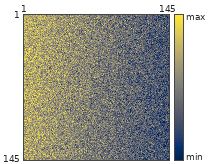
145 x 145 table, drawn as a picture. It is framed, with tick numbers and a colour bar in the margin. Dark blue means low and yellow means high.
Fine speckle covers the field. Values rise toward the left. No regular stripes run through it. On average the colour sits 50% of the way up the scale. No row or column stands out.
